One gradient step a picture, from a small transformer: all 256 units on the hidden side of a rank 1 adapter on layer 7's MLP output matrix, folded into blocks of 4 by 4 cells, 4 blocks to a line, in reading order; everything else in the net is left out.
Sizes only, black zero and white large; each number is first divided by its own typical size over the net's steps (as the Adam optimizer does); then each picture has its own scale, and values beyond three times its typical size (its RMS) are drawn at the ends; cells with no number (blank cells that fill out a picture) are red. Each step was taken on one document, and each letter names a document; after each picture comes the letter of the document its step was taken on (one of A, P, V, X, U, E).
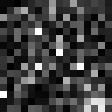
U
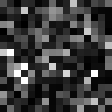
U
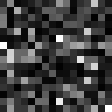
U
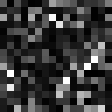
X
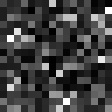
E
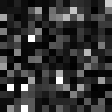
X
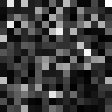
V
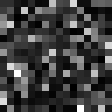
U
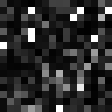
X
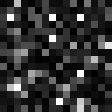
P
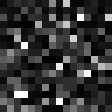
P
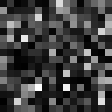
V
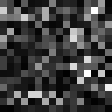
V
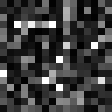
E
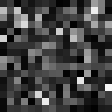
V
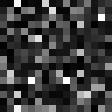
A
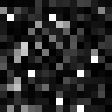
P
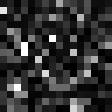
P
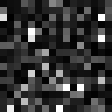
X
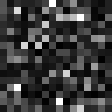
U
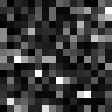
A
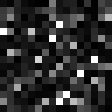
P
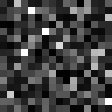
A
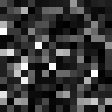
U
